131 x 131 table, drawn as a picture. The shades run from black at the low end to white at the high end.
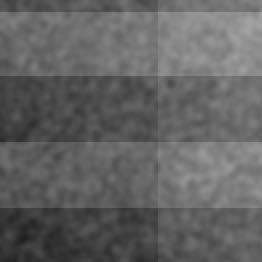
Seam: vertical, 60% of the way across, the right part higher. Mirror symmetry: none. Ninth with the highest average: top right. Slope: up to the top right. Ninth with the lowest average: bottom left. Stripes: horizontal, repeating 2 times.
